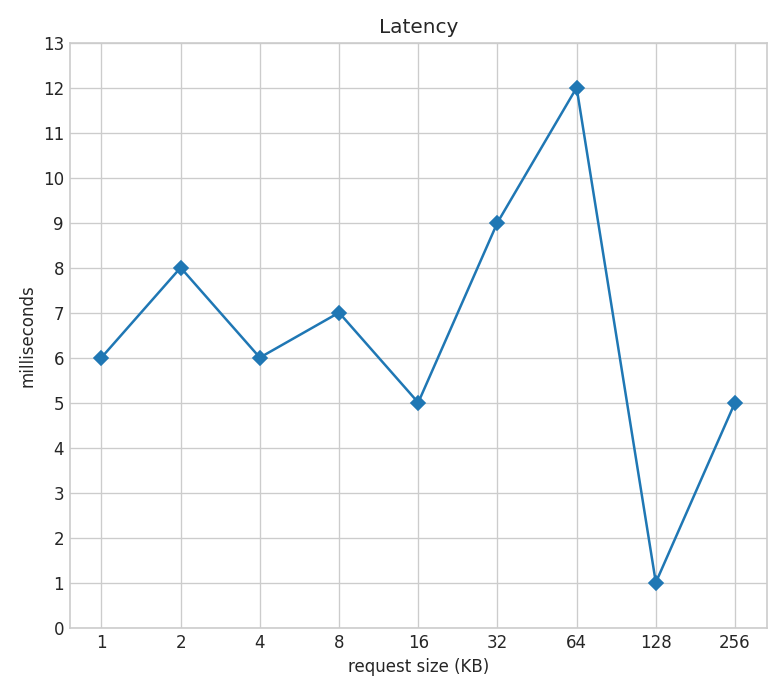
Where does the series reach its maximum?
64
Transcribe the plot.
Title: Latency
x-axis: request size (KB), ticks 1 2 4 8 16 32 64 128 256
y-axis: milliseconds, ticks 0 1 2 3 4 5 6 7 8 9 10 11 12 13
Values:
6 8 6 7 5 9 12 1 5
